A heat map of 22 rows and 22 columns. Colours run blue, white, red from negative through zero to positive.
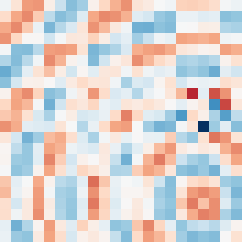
Neither half mirrors the other. In the middle right lies a patch that is rougher than the rest. Overall the values sit about 50% of the way up the scale. Rings spread out from the bottom right. The middle right is the roughest part.
